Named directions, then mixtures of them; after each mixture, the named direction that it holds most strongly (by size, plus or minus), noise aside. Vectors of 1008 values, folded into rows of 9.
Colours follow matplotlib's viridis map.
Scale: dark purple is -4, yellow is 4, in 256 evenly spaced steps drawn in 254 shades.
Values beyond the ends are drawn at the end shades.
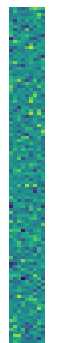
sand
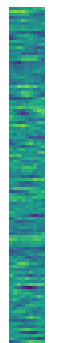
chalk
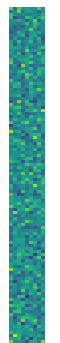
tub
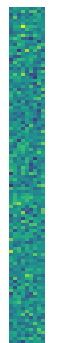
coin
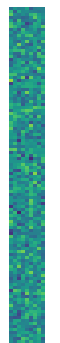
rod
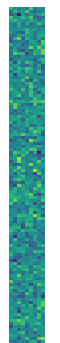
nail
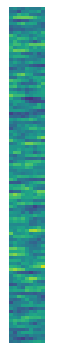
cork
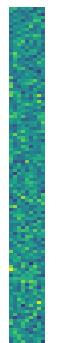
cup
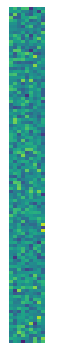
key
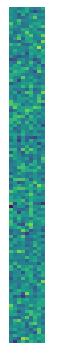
rod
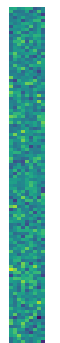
cup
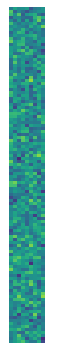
nail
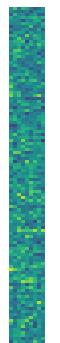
cup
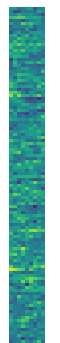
cork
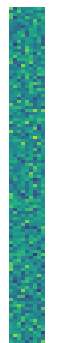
tub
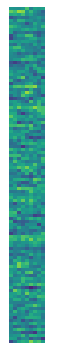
chalk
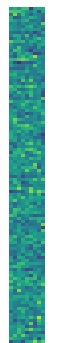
key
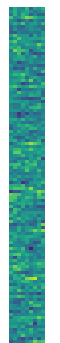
cork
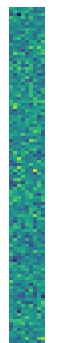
nail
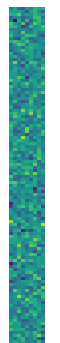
sand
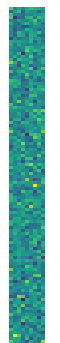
tub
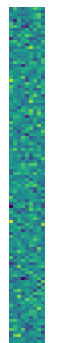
sand
